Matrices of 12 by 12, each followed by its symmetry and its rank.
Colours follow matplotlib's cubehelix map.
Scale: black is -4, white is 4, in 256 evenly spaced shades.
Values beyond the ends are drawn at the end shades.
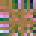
antisymmetric, rank two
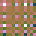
symmetric, rank one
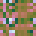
neither, rank two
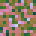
neither, full rank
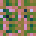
neither, rank two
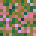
neither, full rank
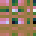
neither, rank one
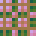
symmetric, rank one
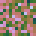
neither, full rank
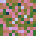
neither, full rank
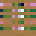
neither, rank one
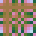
symmetric, rank one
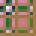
symmetric, rank one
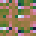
neither, rank two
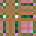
symmetric, rank one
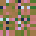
antisymmetric, rank two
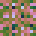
neither, rank two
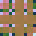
symmetric, rank one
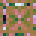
antisymmetric, rank two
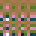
neither, rank one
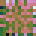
antisymmetric, rank two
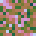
neither, full rank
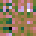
antisymmetric, rank two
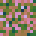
neither, full rank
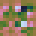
neither, rank two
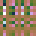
neither, rank one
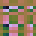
neither, rank one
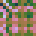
antisymmetric, rank two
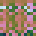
neither, rank two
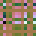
neither, rank one
